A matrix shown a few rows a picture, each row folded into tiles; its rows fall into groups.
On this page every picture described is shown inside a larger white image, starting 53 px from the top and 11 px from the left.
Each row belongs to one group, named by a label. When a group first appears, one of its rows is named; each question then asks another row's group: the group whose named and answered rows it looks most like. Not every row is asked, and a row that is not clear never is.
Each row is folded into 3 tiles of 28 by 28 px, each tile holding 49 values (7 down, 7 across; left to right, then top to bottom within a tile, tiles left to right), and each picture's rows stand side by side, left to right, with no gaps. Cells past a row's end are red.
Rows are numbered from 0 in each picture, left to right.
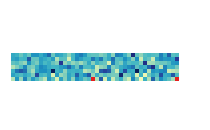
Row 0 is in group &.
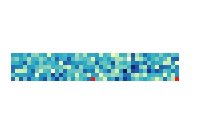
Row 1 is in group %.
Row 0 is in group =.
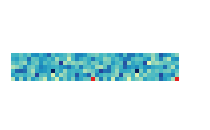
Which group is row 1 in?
&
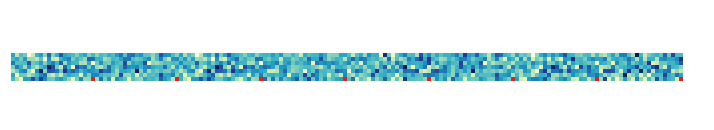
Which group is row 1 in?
&
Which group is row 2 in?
%
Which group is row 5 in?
&
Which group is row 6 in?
%
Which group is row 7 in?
&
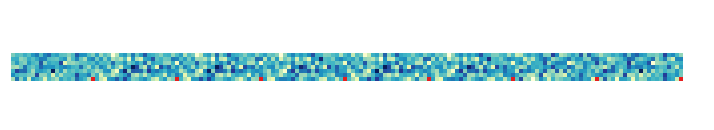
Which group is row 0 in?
&
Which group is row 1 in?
%
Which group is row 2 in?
%
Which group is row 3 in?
%
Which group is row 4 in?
%
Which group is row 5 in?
%
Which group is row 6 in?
&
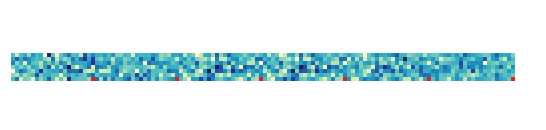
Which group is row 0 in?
&
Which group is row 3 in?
%
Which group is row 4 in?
%
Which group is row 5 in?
&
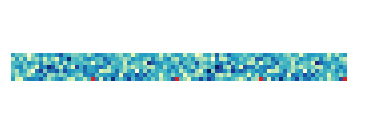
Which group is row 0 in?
%
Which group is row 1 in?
=
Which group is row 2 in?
%
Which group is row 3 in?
=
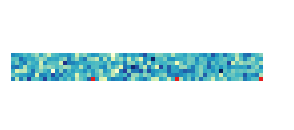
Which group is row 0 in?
=
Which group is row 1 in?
%
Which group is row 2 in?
&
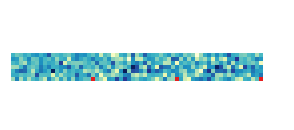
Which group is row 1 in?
%
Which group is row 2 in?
%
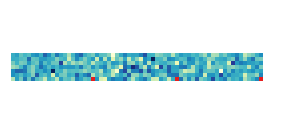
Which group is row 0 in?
&
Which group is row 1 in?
%
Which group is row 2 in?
=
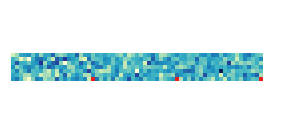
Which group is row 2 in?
&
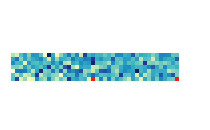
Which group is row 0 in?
&
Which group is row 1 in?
&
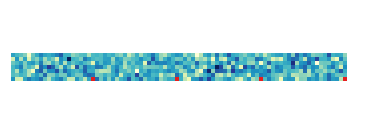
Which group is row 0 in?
%
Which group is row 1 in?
=
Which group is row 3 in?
&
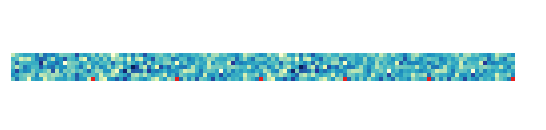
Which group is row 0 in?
&
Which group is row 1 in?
%
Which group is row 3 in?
%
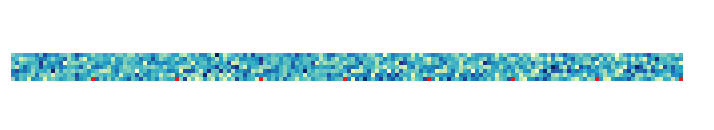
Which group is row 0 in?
&
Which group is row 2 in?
&
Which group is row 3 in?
&
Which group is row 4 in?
=
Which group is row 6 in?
%
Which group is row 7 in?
%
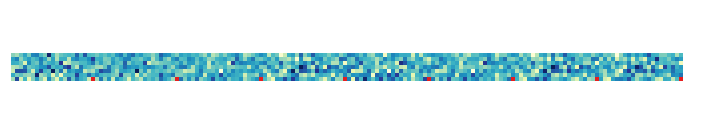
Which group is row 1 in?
&
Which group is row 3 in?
%
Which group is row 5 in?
=
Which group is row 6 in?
%
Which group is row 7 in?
%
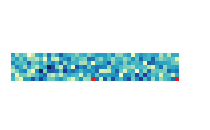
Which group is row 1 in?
=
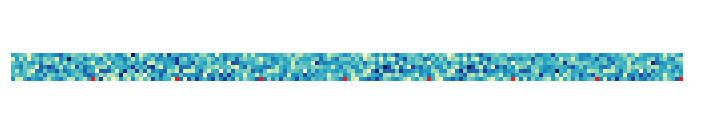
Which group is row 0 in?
%
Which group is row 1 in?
&
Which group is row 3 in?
=
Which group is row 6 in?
&
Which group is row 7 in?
=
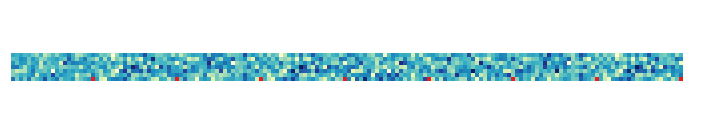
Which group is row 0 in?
=
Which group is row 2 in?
&
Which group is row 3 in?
%
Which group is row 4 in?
=
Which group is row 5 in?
&
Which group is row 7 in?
%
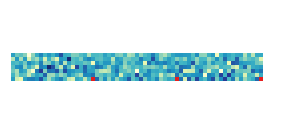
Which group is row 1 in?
=
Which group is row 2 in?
=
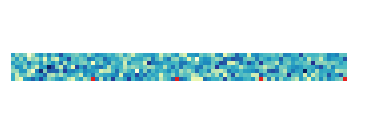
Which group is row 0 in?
%
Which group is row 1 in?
=
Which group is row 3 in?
&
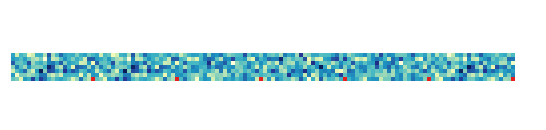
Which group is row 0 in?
%
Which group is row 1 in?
%
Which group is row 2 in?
&
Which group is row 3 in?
&
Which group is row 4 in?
&
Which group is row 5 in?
%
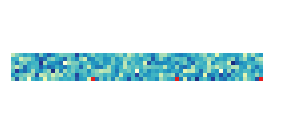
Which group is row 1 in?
=
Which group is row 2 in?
=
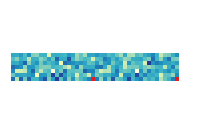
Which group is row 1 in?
=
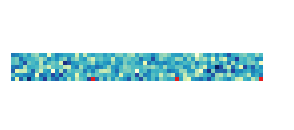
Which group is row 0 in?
=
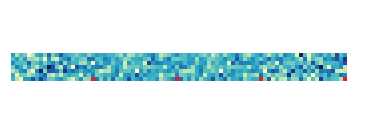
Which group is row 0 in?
%
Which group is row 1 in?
=
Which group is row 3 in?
&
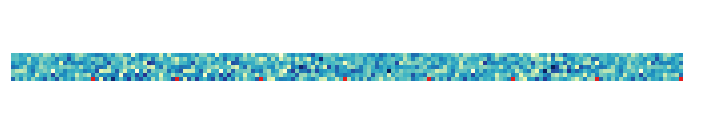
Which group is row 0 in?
=
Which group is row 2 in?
=
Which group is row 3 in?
%
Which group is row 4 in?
&
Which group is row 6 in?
%
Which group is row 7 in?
=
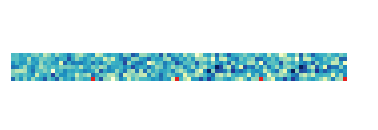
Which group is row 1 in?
&
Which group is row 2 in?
%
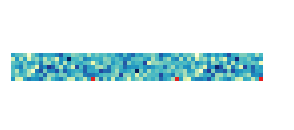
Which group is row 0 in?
%
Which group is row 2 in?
%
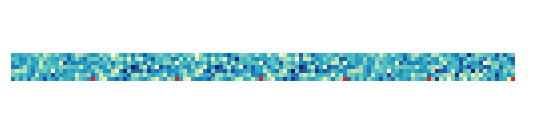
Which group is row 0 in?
=
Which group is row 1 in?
%
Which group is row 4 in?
=
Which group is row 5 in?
&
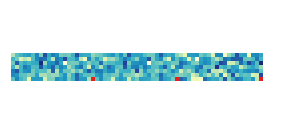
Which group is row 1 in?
&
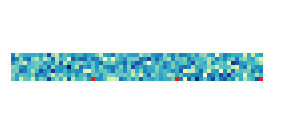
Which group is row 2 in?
=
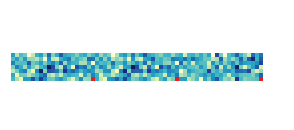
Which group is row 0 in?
%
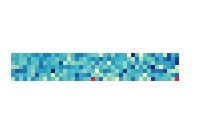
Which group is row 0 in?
&
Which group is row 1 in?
&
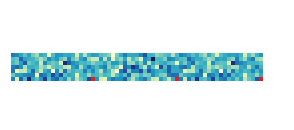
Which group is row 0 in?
=
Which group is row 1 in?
%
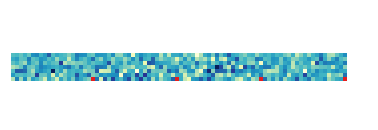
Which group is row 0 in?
&
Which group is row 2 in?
%
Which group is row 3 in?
=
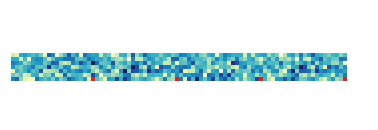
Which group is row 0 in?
&
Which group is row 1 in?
%
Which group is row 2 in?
=
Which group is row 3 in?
%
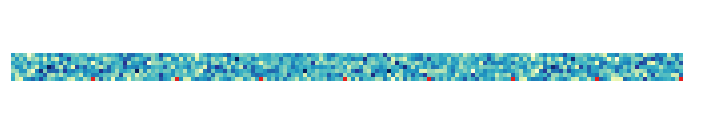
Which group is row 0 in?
%
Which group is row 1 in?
&
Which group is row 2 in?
%
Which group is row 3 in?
&
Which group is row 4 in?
&
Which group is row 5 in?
=
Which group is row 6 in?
%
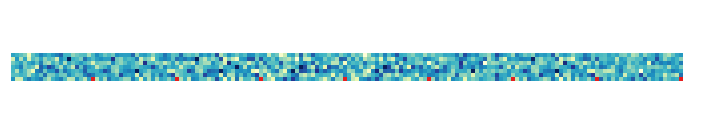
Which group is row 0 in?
%
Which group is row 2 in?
&
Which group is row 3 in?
%
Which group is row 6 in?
&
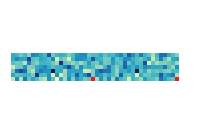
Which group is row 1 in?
&
